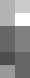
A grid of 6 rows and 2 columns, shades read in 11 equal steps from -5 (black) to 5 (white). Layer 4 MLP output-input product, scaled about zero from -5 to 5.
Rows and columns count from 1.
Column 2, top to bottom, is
3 5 0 0 -1 -1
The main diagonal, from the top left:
2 5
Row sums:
5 7 -1 -1 -3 0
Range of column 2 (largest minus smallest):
6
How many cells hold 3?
1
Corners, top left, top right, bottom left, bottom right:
2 3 1 -1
